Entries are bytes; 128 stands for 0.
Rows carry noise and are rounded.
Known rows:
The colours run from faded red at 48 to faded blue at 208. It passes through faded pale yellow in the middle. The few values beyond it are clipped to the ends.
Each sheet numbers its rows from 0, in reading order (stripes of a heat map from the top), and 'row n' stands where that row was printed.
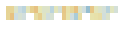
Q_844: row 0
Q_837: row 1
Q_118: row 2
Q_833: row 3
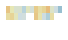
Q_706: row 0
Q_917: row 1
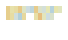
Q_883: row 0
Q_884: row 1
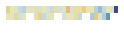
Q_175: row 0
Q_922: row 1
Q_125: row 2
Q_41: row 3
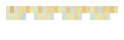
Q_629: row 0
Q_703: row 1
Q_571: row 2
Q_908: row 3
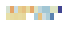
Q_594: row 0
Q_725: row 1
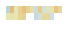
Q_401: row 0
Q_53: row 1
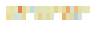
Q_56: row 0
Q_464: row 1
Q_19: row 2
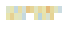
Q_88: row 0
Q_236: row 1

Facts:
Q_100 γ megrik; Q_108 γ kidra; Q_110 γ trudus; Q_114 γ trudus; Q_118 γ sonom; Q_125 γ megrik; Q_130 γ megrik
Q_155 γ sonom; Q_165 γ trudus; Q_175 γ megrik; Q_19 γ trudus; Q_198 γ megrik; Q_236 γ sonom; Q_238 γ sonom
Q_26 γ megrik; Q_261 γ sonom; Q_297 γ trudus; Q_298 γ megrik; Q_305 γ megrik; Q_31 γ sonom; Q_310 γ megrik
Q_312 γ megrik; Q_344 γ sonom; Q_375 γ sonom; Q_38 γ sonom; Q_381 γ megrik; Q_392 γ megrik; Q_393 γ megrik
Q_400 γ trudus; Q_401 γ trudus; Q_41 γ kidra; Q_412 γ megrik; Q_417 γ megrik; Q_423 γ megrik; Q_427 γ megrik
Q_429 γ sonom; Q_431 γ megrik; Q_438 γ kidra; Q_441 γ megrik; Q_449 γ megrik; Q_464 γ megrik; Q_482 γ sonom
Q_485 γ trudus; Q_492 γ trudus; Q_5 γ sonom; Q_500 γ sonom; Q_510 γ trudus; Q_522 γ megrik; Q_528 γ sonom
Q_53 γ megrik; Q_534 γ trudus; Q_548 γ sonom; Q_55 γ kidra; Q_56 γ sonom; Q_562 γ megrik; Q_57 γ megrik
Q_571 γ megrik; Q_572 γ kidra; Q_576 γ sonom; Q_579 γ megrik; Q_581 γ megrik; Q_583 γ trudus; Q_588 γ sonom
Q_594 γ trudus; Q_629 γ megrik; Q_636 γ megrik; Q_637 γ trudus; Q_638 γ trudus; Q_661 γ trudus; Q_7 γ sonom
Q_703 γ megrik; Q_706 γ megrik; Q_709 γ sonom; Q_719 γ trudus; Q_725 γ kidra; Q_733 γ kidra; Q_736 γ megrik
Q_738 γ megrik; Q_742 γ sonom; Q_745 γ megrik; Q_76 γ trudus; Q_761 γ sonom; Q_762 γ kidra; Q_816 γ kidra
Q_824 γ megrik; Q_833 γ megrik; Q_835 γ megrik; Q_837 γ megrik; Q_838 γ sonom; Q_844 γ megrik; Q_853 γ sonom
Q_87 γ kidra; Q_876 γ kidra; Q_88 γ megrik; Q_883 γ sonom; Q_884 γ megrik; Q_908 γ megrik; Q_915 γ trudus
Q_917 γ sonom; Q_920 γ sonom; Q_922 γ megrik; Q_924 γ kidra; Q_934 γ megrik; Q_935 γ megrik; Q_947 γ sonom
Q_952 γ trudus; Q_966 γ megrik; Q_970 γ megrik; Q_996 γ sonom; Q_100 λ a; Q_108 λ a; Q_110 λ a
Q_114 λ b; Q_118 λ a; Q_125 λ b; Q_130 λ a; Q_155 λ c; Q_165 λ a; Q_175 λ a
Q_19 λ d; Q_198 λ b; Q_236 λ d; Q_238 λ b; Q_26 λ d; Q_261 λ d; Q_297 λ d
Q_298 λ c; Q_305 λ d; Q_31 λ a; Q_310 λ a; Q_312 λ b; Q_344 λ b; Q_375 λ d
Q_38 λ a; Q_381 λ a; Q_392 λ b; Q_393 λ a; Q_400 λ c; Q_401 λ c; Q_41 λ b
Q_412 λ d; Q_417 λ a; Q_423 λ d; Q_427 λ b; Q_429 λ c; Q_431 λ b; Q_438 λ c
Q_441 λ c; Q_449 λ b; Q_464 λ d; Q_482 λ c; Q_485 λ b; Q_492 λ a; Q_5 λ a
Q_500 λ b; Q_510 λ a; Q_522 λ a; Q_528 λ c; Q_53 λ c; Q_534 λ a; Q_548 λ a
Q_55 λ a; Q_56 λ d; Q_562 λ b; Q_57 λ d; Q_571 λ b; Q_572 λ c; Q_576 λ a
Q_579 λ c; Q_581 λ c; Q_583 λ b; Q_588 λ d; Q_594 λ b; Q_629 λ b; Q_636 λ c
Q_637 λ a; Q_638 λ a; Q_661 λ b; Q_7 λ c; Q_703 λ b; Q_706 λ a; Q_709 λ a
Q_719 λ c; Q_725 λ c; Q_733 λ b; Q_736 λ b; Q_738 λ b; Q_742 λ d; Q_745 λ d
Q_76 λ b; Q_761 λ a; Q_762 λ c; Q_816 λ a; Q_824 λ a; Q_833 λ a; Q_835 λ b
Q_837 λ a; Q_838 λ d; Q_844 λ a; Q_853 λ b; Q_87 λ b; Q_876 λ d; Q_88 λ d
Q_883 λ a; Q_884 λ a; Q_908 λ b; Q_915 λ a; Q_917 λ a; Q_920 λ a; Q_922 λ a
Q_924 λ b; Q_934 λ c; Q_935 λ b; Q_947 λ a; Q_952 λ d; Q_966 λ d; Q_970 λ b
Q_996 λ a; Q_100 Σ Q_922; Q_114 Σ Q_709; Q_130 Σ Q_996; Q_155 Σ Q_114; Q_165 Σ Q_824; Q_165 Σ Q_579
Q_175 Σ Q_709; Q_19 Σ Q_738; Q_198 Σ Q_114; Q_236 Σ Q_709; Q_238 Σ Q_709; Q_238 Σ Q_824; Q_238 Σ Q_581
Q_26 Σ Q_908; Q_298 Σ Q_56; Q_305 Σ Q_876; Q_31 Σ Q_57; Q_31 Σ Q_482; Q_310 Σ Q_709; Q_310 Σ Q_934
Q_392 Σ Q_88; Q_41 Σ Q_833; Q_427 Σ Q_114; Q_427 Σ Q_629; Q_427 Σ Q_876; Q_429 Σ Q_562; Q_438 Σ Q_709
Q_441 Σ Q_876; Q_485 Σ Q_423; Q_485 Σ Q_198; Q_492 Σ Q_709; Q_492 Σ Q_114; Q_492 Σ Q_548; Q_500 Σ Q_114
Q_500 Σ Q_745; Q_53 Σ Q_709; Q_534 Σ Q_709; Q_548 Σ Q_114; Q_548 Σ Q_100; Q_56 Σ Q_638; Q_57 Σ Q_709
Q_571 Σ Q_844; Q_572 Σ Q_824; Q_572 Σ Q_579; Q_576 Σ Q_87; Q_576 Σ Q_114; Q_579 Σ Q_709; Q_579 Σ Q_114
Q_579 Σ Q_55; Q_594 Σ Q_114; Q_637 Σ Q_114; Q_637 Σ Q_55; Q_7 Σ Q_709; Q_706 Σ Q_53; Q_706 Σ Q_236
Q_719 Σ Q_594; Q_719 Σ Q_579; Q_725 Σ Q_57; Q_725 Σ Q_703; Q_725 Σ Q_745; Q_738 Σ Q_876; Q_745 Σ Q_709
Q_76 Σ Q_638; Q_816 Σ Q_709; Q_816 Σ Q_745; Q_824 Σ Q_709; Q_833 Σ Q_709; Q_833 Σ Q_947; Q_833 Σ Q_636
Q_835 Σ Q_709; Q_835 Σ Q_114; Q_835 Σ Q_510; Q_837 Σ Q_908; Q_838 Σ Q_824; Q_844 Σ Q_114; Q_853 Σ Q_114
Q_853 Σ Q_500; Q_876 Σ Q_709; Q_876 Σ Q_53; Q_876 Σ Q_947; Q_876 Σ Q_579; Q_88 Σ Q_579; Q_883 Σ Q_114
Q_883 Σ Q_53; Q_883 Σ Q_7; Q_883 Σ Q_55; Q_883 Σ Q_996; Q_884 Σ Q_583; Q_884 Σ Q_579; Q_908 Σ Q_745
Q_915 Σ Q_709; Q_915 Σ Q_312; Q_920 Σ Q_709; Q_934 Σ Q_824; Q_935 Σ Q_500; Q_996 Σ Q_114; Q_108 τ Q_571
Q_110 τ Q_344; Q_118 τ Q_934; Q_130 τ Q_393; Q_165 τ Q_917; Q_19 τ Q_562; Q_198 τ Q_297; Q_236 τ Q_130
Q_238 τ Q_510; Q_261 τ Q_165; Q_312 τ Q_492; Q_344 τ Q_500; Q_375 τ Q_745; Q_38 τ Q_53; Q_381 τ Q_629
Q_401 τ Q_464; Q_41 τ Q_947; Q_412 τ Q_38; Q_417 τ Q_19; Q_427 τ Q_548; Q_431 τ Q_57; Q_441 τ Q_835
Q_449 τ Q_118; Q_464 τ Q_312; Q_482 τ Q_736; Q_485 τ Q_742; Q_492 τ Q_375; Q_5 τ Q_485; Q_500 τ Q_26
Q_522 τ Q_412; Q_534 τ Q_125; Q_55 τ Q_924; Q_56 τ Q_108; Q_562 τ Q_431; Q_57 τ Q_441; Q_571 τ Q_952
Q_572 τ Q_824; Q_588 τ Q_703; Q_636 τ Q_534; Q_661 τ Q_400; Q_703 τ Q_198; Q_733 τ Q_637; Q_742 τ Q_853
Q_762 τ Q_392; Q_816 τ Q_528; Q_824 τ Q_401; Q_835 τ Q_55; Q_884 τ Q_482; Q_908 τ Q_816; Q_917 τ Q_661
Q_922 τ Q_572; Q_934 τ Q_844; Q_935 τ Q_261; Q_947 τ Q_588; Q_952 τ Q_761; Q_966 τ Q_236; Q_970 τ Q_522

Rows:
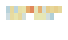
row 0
Q_579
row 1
Q_562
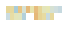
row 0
Q_441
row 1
Q_638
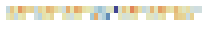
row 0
Q_155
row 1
Q_7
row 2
Q_853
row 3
Q_762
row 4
Q_344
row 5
Q_500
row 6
Q_110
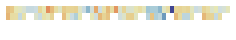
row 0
Q_510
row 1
Q_238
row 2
Q_761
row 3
Q_114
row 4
Q_745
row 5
Q_572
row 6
Q_548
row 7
Q_165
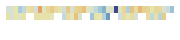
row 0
Q_824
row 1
Q_400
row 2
Q_312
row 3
Q_438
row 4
Q_427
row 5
Q_709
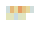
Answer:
Q_528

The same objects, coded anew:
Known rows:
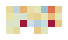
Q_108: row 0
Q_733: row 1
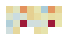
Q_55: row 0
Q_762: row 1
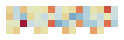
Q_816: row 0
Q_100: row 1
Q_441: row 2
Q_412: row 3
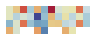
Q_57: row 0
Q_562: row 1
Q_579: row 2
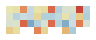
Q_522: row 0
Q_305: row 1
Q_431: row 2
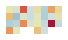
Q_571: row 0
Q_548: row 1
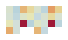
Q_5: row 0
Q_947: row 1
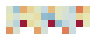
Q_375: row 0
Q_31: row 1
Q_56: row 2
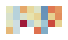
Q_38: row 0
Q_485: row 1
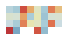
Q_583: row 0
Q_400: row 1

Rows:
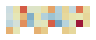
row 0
Q_636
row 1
Q_884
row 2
Q_876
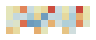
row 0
Q_833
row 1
Q_835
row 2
Q_198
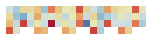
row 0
Q_492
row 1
Q_572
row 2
Q_922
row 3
Q_719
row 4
Q_464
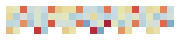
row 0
Q_53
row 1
Q_952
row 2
Q_393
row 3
Q_19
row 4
Q_88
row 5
Q_844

